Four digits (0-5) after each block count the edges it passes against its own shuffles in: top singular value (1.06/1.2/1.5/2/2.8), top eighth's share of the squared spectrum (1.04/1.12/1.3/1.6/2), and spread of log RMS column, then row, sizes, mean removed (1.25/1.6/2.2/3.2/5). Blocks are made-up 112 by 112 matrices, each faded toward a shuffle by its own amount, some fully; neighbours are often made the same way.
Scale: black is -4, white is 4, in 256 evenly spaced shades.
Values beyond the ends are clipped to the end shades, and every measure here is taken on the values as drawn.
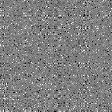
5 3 2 2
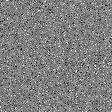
0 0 0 0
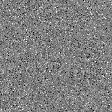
3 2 0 0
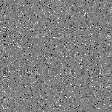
4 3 1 2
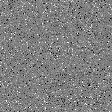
3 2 0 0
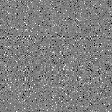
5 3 2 2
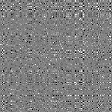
5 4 3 3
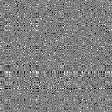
5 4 3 3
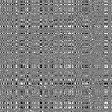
5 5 4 4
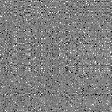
5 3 2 2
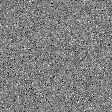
0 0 0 0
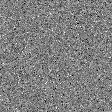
0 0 0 0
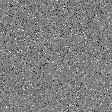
0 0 0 0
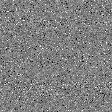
1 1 0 2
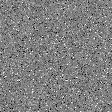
0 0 0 0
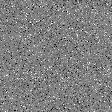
2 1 0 0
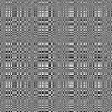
5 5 5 5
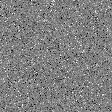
2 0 0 0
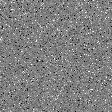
2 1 0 0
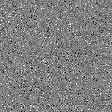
4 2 1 1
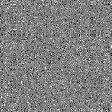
4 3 1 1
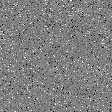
2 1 0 0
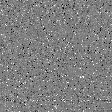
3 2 0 0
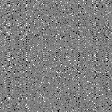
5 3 2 2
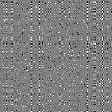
5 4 3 3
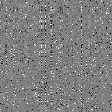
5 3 2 1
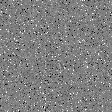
2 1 0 0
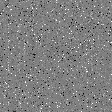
2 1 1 0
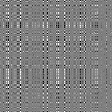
5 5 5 4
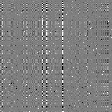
5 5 3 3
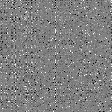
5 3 2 1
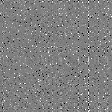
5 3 2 1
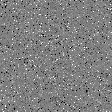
2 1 0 0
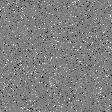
0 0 0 0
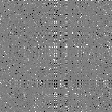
5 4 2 2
